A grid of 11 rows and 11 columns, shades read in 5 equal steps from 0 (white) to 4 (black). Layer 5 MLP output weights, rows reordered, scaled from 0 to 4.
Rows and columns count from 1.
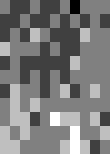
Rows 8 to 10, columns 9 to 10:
2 2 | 2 1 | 2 2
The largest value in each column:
3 3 3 3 3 3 3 4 3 3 3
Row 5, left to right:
3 2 3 3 3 3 3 1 2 2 2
